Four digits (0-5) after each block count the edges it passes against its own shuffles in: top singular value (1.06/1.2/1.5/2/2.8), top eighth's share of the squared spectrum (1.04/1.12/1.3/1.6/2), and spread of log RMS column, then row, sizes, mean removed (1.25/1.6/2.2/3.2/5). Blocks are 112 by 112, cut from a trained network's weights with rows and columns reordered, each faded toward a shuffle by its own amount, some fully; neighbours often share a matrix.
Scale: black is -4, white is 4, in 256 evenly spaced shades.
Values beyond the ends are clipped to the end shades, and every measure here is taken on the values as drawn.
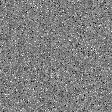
1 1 0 0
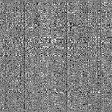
3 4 2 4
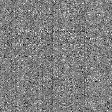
2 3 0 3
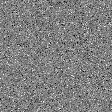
0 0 0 0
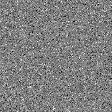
2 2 1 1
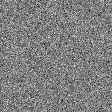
2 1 0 0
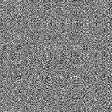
4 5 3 2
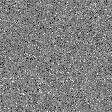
0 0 0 0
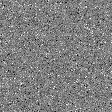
0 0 0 0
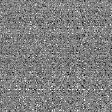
3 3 3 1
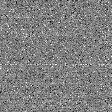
2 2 2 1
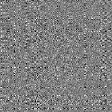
4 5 3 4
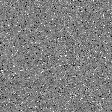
0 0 0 0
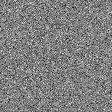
0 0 0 0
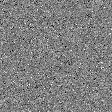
1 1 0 0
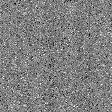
1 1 0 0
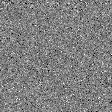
1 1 0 1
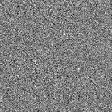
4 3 1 1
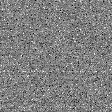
2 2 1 0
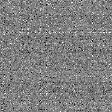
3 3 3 1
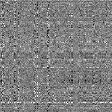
4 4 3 2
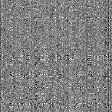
4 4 2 3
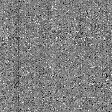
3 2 1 2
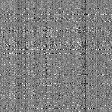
4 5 2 4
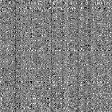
3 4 2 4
